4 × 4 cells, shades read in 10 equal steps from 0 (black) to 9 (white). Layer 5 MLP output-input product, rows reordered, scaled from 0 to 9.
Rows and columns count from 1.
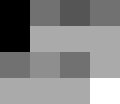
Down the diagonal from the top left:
0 6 4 9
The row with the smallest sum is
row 1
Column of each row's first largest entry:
2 2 4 4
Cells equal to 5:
1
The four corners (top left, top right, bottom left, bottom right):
0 4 6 9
